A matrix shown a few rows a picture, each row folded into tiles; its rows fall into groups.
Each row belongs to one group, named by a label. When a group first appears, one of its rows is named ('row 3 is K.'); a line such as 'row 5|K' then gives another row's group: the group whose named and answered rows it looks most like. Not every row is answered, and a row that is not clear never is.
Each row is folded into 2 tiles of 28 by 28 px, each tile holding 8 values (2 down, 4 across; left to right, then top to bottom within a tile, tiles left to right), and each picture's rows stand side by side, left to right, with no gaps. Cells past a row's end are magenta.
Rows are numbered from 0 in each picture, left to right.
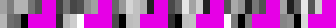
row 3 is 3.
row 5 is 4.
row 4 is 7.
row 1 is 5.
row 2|3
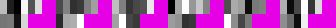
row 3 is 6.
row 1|5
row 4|7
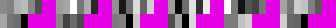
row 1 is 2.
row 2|4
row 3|4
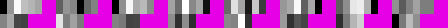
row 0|6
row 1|7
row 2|6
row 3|2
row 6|3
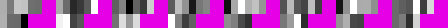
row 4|6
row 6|6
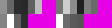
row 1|7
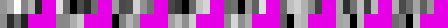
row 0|2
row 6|4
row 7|4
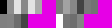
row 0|6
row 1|7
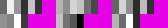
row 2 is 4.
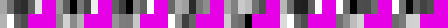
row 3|7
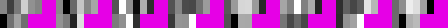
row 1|4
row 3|5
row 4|3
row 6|5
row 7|3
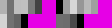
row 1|6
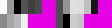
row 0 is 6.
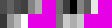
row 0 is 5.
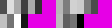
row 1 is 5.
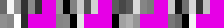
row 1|4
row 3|4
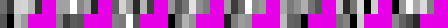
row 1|2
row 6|4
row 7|6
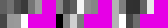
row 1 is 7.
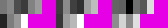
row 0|5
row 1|5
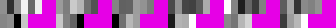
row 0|4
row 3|5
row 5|5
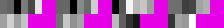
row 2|6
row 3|5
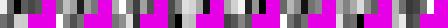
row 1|7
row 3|3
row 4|2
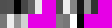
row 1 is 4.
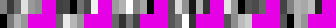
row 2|2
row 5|3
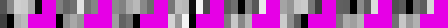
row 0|3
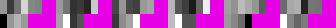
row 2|5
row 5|7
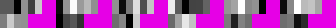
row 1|6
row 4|2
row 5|6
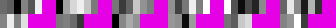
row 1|6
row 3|4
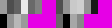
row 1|3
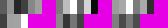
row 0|5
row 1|2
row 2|2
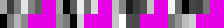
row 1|4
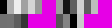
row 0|6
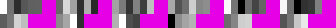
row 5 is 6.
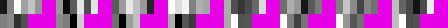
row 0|6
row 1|4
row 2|3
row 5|7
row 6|7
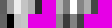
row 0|3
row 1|2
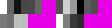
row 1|7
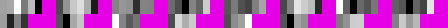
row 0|2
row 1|3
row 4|5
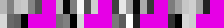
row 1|4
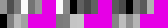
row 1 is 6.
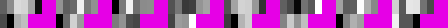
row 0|3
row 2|6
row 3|5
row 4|3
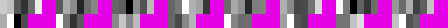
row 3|3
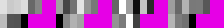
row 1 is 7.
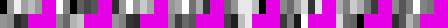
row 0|6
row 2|6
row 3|2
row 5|4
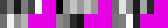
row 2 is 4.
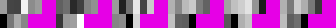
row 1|5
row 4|3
